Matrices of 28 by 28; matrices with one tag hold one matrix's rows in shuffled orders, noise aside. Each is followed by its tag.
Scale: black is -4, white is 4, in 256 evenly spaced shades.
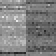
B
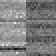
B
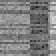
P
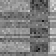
P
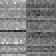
B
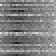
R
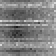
R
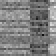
P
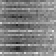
R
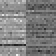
B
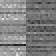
B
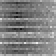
R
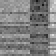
P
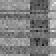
P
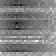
R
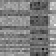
P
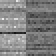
B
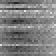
R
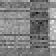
P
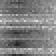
R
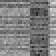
P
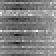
R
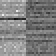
B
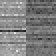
B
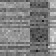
P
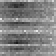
R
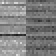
B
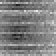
R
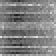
R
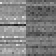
B
